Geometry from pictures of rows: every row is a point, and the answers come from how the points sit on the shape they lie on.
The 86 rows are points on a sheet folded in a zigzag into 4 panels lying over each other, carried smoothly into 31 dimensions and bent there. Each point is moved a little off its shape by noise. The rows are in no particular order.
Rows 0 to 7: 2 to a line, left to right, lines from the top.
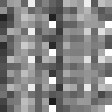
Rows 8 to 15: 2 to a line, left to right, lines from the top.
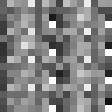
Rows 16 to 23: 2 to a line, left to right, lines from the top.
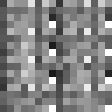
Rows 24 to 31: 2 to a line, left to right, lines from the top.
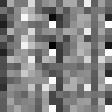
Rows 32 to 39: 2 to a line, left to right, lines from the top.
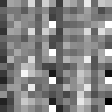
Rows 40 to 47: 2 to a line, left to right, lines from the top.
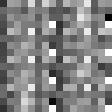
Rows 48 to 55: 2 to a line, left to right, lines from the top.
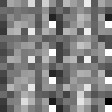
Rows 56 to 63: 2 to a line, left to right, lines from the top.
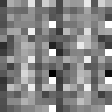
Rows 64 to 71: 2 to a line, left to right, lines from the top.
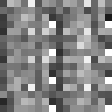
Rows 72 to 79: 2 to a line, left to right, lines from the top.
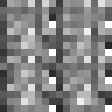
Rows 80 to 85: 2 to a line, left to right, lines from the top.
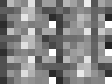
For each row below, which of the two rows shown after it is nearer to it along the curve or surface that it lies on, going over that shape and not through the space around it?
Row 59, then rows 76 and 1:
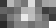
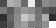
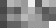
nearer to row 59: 1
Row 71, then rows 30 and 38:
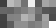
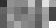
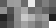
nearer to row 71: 38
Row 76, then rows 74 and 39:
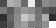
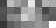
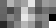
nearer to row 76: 39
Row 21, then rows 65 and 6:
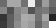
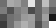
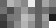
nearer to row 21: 65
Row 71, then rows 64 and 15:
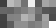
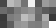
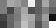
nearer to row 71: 64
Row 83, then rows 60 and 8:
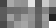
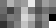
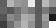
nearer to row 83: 8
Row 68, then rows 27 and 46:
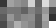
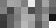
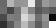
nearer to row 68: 27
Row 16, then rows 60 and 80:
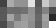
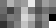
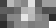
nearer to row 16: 60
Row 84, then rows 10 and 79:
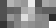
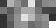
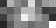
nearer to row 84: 79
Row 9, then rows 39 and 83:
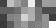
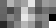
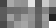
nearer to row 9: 39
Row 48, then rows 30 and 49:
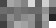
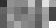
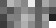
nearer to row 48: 30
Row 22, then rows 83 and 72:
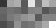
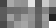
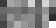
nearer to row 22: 72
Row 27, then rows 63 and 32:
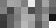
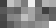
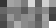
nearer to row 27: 32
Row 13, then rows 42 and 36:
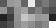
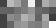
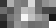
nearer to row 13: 42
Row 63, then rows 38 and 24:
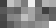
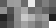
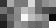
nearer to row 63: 24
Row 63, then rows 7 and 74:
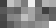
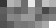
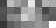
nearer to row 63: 7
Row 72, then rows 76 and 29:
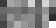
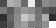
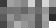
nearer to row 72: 29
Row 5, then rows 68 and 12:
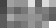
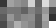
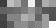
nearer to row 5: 12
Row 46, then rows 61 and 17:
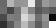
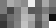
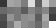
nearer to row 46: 61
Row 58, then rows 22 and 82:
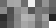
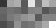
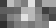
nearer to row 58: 22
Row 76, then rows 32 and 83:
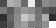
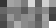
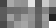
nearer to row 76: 83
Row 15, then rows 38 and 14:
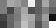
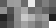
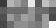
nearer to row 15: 38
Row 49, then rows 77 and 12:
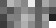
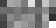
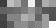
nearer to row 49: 12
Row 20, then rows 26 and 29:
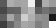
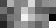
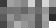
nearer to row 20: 26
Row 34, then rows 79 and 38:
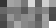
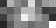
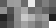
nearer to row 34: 38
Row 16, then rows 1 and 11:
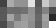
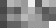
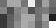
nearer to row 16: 11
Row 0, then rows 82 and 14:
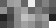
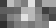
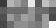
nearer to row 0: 14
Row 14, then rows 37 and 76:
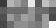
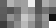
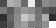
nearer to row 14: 76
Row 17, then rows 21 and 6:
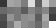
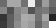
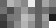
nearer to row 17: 21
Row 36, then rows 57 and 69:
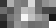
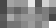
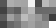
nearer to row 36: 69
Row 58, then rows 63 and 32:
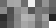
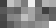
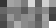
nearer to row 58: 32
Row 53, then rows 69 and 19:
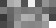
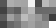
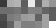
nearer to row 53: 19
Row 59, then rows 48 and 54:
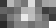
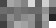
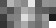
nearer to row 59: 54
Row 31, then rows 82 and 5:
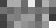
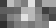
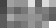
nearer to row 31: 5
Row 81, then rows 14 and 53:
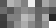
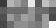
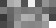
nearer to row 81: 14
